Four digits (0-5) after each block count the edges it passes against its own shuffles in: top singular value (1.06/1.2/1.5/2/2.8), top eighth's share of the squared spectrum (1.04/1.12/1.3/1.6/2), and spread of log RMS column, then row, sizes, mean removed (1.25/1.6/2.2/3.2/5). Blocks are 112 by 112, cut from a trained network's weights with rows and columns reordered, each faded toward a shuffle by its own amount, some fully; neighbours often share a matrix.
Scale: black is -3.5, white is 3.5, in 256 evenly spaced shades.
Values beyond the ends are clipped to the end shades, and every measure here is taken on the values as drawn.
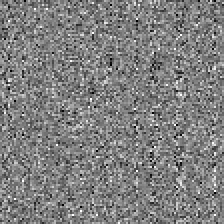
3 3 3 0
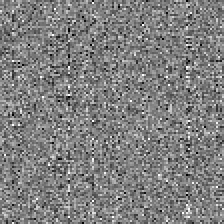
3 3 3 0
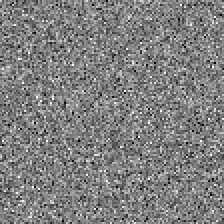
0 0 0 0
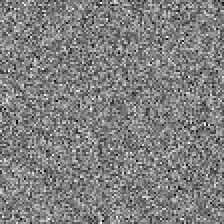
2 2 0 0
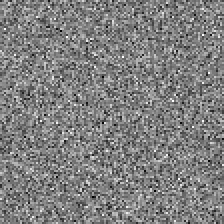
0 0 0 0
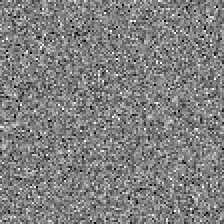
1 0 0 0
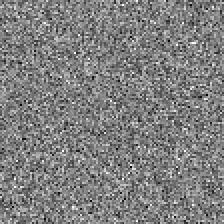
0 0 0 0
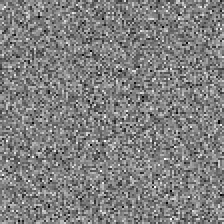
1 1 0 0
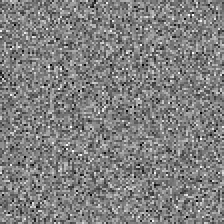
0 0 0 0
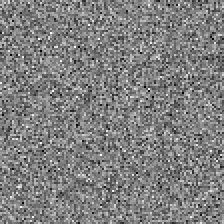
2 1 0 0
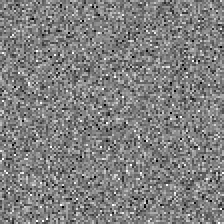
0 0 0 0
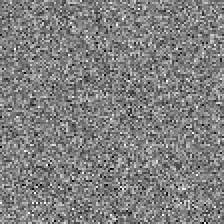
3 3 1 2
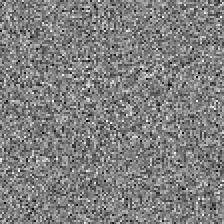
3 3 1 1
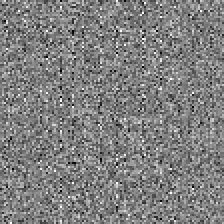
4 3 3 1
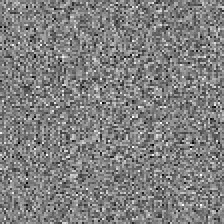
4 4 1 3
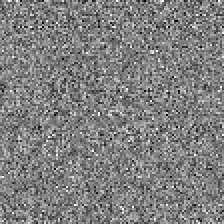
2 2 0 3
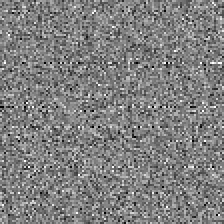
2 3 0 3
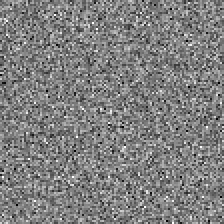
1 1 0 0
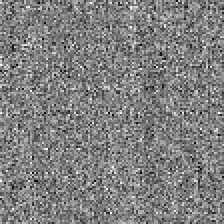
2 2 0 2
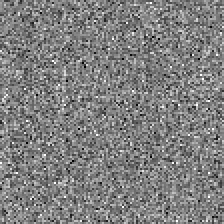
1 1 0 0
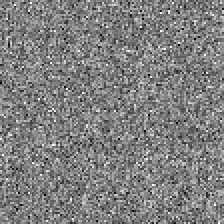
1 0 0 0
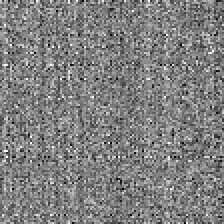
3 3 1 3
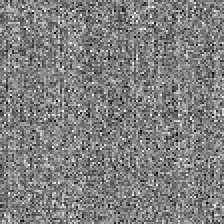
3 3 0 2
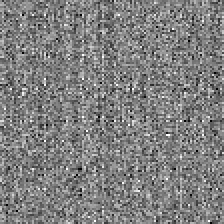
3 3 1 3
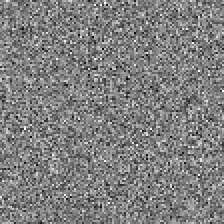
3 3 1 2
